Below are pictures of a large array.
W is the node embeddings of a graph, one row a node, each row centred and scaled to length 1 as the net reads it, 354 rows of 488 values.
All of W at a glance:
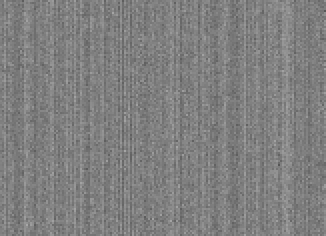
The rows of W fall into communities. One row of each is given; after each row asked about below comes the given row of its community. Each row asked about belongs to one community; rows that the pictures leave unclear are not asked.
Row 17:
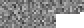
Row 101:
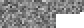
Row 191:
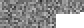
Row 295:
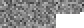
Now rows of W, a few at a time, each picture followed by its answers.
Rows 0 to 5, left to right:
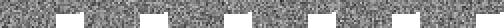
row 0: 295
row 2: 101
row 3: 101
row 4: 17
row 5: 17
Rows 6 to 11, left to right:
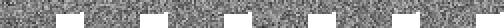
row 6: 191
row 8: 17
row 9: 101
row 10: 295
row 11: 17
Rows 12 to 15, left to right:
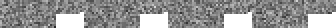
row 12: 101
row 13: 17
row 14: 101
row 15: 17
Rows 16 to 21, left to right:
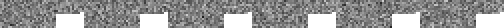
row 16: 17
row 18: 295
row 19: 17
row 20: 191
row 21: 191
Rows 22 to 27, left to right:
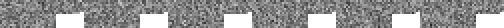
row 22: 191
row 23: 17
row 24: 17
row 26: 101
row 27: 101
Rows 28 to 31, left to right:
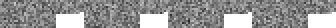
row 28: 191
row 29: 101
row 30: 17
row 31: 191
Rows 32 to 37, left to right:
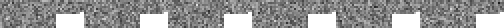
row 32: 101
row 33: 101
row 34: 191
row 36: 101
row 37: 101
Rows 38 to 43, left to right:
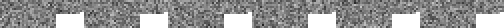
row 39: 101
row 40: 101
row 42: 295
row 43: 191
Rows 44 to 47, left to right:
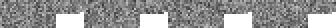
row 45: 17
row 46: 295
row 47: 101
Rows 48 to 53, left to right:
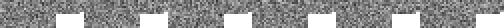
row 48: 191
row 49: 295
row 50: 191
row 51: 191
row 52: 17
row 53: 17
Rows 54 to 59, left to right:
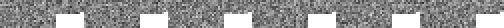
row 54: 17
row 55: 101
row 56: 295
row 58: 17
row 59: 17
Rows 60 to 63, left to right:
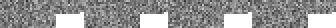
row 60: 17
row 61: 101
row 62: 295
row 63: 191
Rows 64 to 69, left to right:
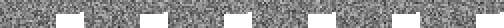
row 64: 101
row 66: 191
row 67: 191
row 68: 17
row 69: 101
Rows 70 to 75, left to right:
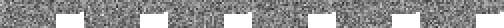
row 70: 101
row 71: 101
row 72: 191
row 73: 191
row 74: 295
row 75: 17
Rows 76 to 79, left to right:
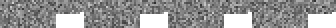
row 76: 295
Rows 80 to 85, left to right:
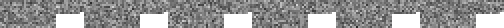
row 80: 17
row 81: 101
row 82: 191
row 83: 191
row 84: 17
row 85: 295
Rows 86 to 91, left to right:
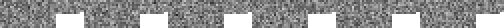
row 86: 295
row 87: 101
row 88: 191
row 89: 191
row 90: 17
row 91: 101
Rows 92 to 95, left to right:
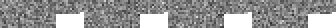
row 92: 101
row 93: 191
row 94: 191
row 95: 101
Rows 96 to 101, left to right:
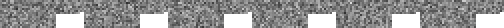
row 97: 191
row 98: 191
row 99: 295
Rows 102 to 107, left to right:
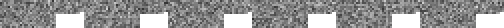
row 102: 295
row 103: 191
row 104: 295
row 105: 191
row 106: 17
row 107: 295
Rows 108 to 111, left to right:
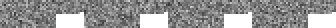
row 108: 101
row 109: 101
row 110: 295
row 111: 191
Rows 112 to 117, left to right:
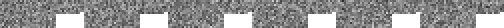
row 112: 17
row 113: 17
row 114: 295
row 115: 101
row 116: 191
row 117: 17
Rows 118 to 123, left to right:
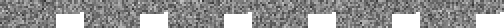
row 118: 191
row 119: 295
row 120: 191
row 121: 191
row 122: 101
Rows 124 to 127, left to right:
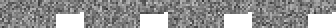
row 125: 17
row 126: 191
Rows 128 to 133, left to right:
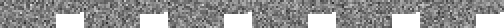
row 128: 295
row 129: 295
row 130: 295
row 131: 101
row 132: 191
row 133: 17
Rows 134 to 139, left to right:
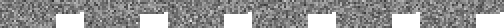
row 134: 295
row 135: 17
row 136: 17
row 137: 295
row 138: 191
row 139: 191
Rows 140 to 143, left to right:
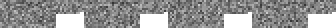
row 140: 295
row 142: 295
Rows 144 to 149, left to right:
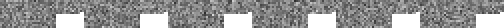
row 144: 101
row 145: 101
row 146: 101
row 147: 295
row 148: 295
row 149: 17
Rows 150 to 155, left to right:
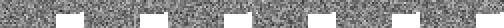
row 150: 191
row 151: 17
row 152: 101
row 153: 101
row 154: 295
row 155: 191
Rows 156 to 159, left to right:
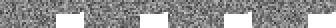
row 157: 101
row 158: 295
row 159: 295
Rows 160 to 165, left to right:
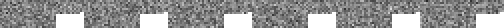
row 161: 191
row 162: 191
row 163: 101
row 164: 101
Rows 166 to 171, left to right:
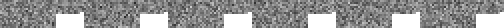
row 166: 17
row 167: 295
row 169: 191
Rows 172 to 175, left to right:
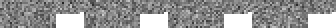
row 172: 101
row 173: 295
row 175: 191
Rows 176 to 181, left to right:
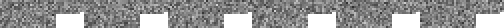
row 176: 295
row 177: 17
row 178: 295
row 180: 295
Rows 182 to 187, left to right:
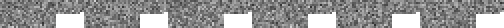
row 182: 295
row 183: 101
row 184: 295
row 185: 295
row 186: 101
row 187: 101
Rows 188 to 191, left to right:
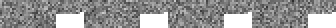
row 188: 101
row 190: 295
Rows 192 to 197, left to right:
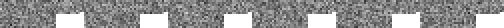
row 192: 191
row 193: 101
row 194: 101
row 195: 295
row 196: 101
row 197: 17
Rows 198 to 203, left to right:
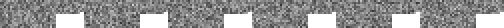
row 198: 295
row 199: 101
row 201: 101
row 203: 191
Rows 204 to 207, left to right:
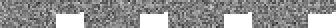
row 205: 17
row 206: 101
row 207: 101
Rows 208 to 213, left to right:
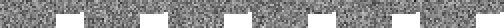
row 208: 17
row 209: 191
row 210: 191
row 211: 295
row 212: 101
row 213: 191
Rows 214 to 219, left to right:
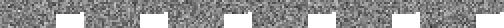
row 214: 17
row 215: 101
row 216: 295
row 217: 17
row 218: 191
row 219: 101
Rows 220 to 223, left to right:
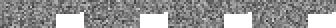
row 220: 17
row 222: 191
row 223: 295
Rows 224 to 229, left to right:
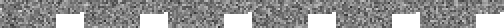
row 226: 295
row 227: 17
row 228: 191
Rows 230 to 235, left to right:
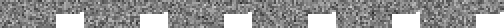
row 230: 101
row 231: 101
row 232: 101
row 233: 17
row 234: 101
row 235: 17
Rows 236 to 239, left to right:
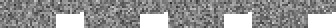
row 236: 295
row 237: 101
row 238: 101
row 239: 191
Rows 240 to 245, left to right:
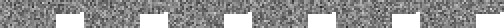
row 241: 295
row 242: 101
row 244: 101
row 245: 17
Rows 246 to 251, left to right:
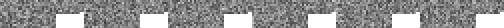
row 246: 17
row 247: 17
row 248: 17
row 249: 101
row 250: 191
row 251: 17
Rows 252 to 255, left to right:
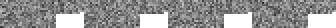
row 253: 17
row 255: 295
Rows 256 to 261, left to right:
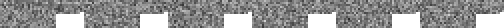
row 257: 101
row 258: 295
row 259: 101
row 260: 191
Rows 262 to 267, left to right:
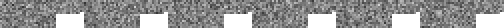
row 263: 17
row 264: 17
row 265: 17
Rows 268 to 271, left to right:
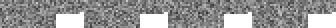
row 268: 101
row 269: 17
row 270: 17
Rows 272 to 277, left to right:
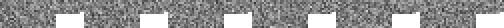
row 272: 17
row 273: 17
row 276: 295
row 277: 191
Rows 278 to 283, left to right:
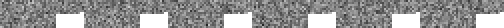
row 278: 191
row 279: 101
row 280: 191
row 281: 191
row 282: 191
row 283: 191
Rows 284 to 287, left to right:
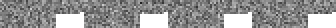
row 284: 17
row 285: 101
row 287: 17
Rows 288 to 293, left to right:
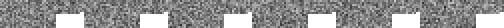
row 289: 101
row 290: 17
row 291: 17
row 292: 295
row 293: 191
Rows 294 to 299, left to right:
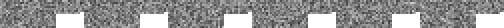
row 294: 191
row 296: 17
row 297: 101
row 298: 295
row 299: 101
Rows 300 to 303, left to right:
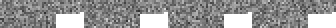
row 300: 191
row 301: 191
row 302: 101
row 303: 191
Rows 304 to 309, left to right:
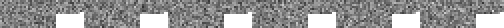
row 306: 101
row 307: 17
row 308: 295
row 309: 17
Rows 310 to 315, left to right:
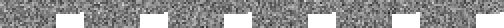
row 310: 101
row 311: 17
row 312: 191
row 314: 191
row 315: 191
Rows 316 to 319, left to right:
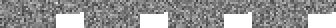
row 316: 191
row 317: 295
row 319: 191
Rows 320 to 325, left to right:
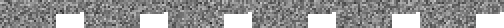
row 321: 101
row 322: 295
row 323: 17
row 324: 191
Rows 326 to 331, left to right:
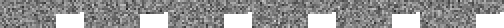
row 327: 17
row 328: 191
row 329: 191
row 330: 295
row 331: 295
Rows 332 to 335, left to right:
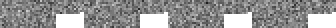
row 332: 101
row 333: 191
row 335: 191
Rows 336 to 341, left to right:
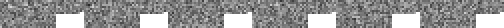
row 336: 101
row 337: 101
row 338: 191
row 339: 101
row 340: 191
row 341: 17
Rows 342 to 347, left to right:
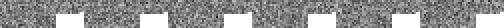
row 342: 101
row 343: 17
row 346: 101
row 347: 295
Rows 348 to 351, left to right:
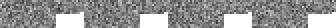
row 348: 295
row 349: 17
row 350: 17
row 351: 295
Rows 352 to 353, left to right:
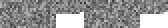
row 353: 295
